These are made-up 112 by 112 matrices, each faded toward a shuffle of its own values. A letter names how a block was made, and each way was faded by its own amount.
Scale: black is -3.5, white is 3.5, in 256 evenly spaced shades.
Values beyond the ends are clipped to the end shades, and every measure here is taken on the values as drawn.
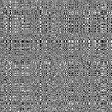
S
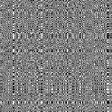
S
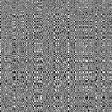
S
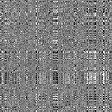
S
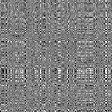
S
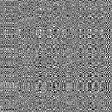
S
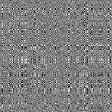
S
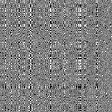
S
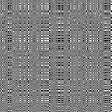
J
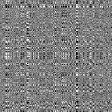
S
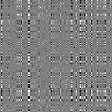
J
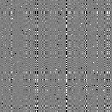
J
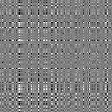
J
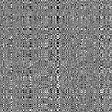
S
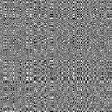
S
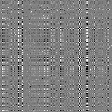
J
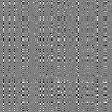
J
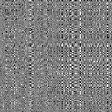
S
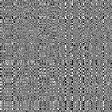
S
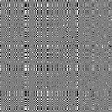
J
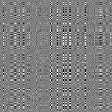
J
